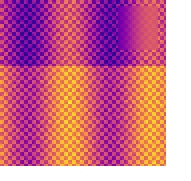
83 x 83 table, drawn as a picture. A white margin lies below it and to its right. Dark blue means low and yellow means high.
Seam: horizontal, 40% of the way down, the bottom part higher. Calmest part: top right. Mirror symmetry: none. Stripes: upright, repeating 2 times. Odd patch: calmer, in the top right. Average level on the scale: 50%.
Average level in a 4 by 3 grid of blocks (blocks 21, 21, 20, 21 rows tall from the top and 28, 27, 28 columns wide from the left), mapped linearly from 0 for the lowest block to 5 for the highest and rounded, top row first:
022 | 133 | 355 | 355
